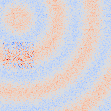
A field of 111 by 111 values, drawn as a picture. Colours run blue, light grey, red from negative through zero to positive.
Average level on the scale: 50%. Roughest part: middle left. Rings: centred on the top left. Slope: none. Odd rows or columns: none. Odd patch: rougher, in the middle left.
